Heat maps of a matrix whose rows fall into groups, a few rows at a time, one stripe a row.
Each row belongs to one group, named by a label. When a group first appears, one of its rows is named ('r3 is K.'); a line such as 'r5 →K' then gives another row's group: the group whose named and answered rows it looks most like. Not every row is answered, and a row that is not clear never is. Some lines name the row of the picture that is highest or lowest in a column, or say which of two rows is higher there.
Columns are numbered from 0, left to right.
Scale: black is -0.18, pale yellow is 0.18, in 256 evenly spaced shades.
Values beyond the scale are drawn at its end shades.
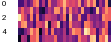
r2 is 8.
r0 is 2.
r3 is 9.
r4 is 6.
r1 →8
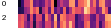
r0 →6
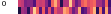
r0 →9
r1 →2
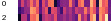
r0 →6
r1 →6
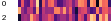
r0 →6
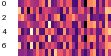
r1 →8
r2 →9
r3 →2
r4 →8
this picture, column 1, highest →2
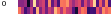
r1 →8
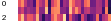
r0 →9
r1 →9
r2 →8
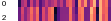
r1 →6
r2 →6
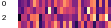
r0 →2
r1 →2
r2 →6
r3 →8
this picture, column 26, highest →3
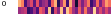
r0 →8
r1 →2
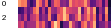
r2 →2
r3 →9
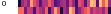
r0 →6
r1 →9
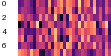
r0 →2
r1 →2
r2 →9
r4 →9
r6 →2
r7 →8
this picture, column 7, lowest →3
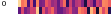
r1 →6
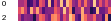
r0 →2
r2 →9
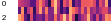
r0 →9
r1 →9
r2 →8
